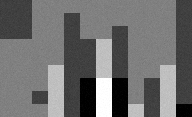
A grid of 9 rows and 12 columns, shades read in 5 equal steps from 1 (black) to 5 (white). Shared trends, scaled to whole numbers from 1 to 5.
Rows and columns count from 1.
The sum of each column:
24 24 26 31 19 18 36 17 28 24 31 17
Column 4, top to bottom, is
3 3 3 3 3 4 4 4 4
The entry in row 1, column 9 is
3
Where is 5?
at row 7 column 7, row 8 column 7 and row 9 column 7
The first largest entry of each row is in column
3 3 3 7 7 4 7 7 7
